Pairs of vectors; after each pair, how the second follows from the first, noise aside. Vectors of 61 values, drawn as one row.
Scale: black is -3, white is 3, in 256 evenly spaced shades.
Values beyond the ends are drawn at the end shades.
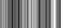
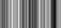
negated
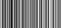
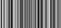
sign-scrambled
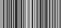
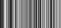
shuffled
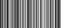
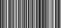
sign-scrambled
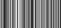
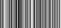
negated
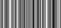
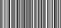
sign-scrambled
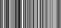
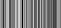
negated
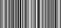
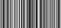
negated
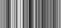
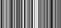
shuffled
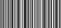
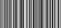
negated
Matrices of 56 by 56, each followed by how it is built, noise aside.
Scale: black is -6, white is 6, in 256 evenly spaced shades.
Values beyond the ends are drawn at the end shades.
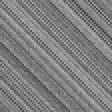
Toeplitz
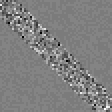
banded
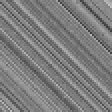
Toeplitz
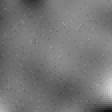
smooth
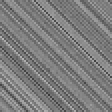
Toeplitz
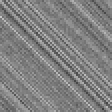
Toeplitz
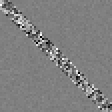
banded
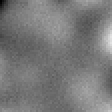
smooth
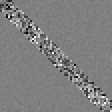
banded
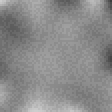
smooth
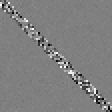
banded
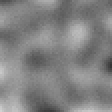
smooth
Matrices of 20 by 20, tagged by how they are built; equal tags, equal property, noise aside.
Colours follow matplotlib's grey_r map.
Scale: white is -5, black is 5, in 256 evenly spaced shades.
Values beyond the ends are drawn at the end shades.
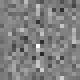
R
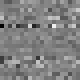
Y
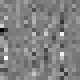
R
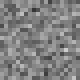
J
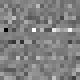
Y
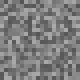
J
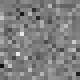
J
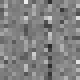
R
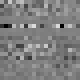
Y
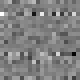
Y
